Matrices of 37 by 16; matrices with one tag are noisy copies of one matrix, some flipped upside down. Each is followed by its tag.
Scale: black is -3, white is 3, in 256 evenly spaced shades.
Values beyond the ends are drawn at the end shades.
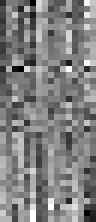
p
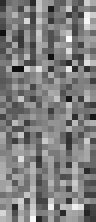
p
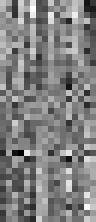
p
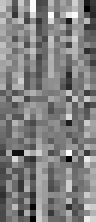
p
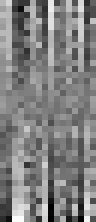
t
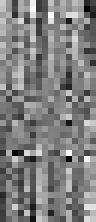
p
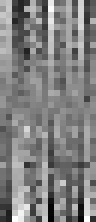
t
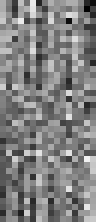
p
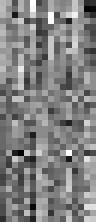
p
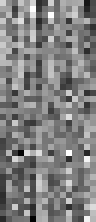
p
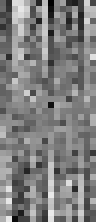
t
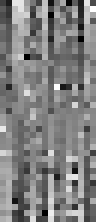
t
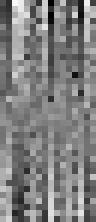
t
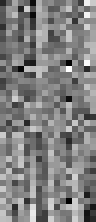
p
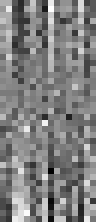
t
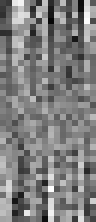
t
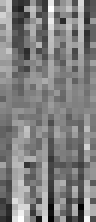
t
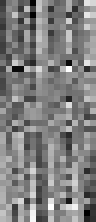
p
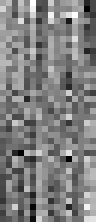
p
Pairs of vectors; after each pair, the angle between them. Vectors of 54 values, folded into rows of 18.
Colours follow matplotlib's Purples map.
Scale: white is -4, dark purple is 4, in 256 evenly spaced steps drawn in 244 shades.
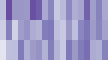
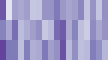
nearly opposite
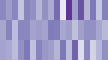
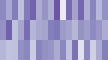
nearly parallel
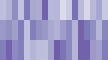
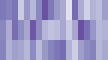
partly aligned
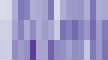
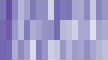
nearly opposite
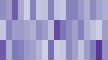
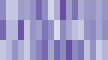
partly opposed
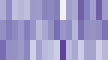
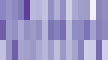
orthogonal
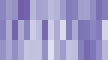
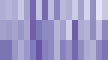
partly opposed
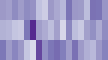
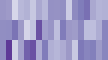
partly opposed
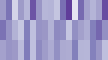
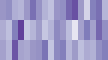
orthogonal
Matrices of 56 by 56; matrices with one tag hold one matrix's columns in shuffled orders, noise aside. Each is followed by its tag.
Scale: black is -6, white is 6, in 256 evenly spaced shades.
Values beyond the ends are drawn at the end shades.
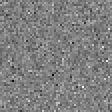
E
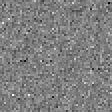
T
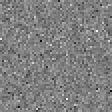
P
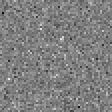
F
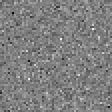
F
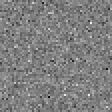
T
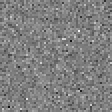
P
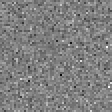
E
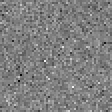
E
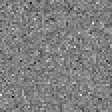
T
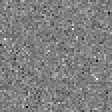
F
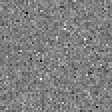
F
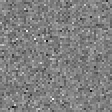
P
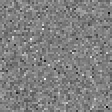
F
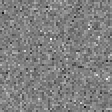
F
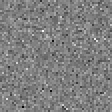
P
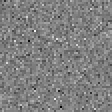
P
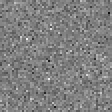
F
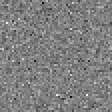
T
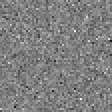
P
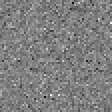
T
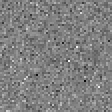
E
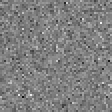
T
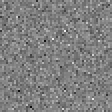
P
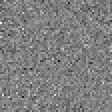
T
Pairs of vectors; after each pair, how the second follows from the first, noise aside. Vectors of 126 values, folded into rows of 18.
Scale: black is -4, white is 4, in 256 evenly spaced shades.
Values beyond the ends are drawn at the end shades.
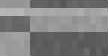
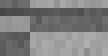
negated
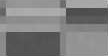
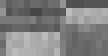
negated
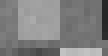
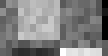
scaled up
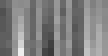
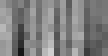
negated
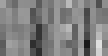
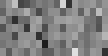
shuffled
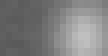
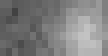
copied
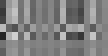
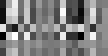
scaled up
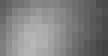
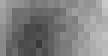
negated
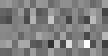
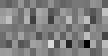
negated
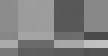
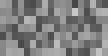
shuffled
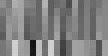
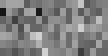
shuffled
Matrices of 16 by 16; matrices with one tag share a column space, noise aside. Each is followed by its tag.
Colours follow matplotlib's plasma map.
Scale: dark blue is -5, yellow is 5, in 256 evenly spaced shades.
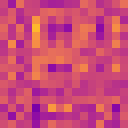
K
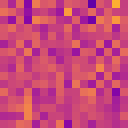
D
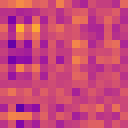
K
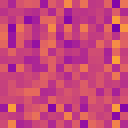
K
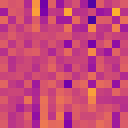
D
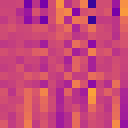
D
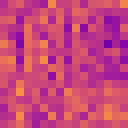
K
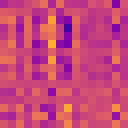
K
